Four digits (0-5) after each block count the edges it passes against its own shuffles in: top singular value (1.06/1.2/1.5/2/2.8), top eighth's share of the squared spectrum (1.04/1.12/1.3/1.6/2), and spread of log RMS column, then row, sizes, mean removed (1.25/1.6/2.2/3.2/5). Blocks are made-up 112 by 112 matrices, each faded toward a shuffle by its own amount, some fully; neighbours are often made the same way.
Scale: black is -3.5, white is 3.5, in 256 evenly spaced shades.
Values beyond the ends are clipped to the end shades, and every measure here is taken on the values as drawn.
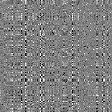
5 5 4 3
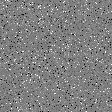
0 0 0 0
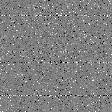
4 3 1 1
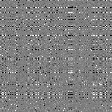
5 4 3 4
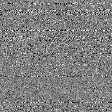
2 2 0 4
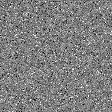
0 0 0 0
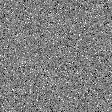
0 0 0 0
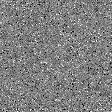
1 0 0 1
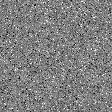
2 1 0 0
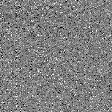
3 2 1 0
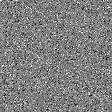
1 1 0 0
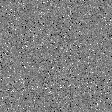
1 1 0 0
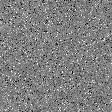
0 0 0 0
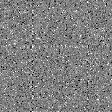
3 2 1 0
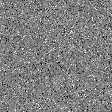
1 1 0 0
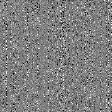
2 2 4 0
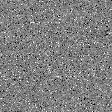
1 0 0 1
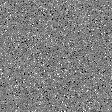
0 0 0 0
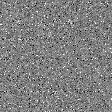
1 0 0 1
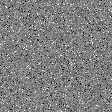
0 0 0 0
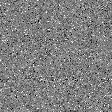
0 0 0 1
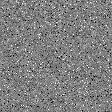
0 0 0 1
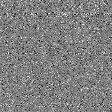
1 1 0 2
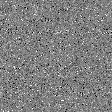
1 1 0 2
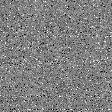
1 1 0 2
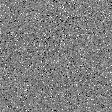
0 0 0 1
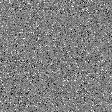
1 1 0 2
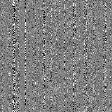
2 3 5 0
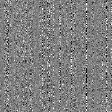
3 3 4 0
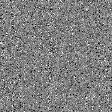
0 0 2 0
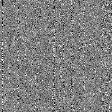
2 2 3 0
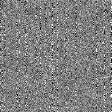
2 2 4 0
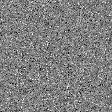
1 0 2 0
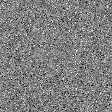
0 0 1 0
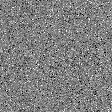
2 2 0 0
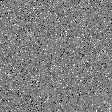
2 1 0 0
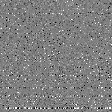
4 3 1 2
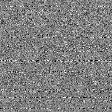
2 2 0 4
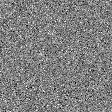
0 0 0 1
